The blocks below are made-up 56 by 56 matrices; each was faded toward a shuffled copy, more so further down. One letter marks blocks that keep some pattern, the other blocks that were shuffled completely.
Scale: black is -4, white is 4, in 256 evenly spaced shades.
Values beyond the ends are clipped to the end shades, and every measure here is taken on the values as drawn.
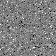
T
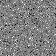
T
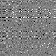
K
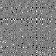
K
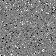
T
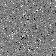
T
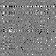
K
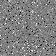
T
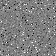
T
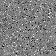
T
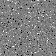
T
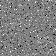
T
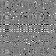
K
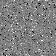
T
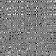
K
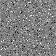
T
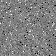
T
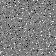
T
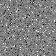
T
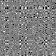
K
